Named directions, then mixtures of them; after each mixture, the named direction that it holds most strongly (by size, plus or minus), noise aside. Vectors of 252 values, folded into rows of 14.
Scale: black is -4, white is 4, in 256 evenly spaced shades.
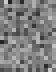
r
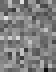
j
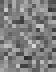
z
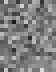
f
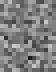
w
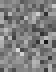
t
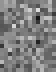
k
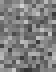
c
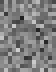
z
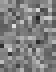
k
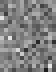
t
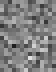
w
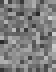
r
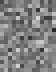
k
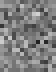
t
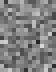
r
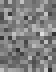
t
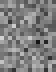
t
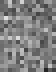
j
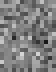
t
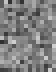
r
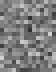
c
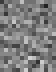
w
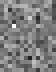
k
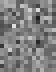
k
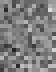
z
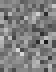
t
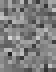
j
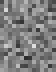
z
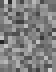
r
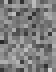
r
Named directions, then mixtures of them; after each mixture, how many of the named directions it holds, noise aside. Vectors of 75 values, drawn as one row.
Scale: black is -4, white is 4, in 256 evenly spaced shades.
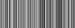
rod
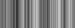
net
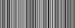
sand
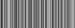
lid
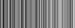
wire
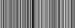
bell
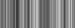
one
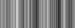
one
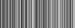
two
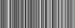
three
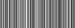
two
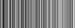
one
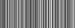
three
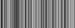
two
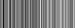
two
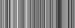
two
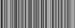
one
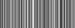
one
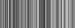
three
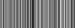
one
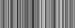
two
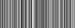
three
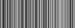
two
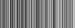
three
